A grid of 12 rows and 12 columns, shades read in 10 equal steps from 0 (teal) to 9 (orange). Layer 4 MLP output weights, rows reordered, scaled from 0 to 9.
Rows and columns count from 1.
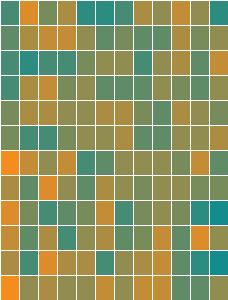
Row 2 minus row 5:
-1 0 1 2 0 -3 -2 -1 0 0 -1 1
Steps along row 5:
up same down same up same down down up down down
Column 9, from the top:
5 3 5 5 3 3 5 5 5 7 7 7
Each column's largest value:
9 8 8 7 6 7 6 7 7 7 8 7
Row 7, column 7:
5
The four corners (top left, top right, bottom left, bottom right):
2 1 9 5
